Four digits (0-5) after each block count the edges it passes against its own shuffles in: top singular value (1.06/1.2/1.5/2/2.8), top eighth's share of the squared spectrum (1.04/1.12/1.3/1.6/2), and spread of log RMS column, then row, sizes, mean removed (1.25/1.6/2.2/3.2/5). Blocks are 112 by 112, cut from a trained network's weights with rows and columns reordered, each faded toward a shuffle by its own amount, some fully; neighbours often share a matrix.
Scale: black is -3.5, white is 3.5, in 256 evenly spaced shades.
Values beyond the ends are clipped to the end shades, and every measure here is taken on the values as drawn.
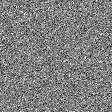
0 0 0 0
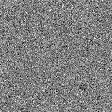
2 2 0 0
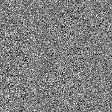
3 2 2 0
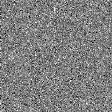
2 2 2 0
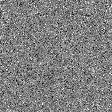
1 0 0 0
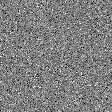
0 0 0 0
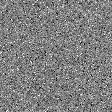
0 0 0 0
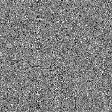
3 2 2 0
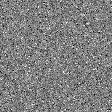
0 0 0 0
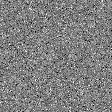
0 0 0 0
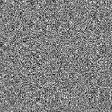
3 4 2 2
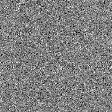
2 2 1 2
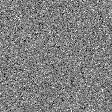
1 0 0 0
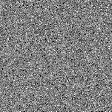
1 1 0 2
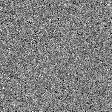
1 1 0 1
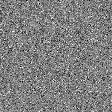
1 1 0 1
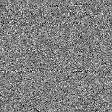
2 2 1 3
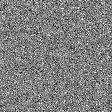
1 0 0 0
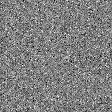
1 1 0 0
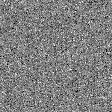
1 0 0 0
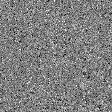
1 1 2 0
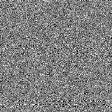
2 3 0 3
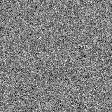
2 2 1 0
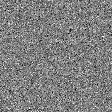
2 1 0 0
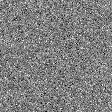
1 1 0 0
